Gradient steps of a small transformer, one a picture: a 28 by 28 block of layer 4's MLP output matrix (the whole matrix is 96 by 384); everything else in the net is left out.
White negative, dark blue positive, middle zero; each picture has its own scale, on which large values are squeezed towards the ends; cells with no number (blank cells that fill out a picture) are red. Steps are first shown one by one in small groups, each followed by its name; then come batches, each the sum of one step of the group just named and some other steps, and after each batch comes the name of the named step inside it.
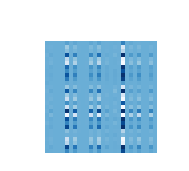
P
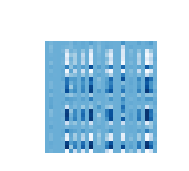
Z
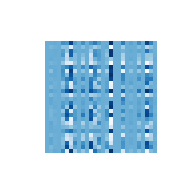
Z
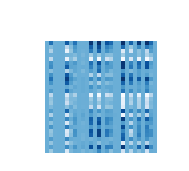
Z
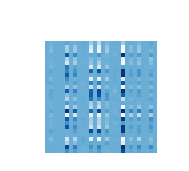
P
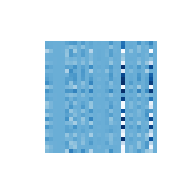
Z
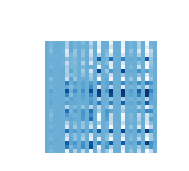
Z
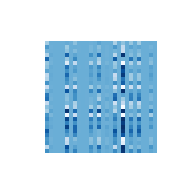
P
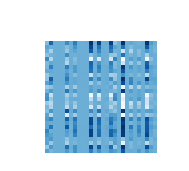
P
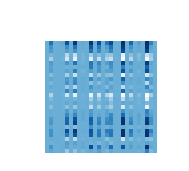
Z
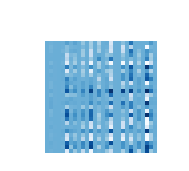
Z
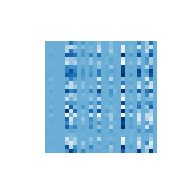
P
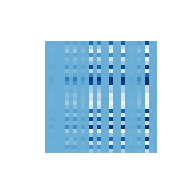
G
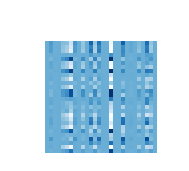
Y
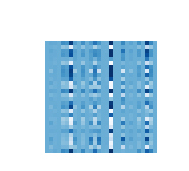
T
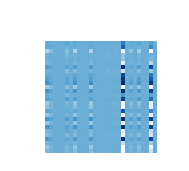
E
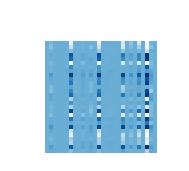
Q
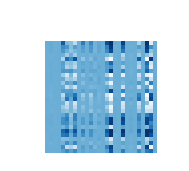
Y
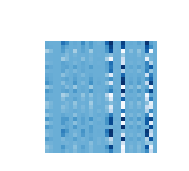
E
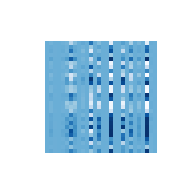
G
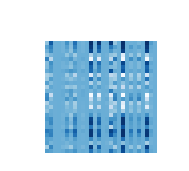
Y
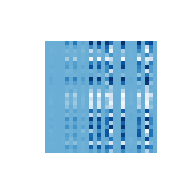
G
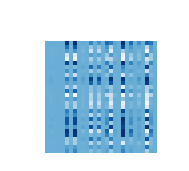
G
